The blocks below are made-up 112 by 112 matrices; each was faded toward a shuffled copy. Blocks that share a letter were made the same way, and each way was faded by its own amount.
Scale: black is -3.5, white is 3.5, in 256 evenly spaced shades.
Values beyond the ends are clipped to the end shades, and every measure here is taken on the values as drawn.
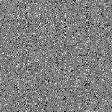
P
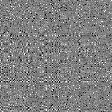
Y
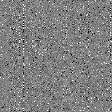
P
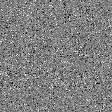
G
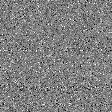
G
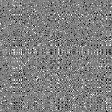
Y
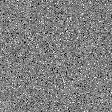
G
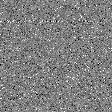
G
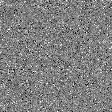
G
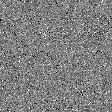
G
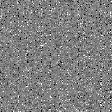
P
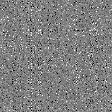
P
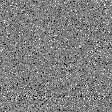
G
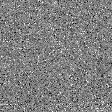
G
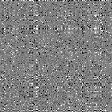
Y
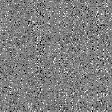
P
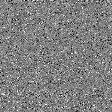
G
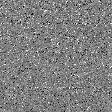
G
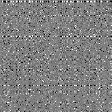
Y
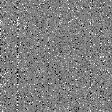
P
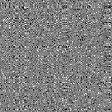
Y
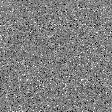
G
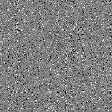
P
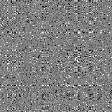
Y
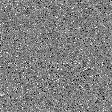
G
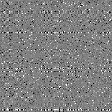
Y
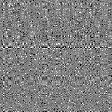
Y
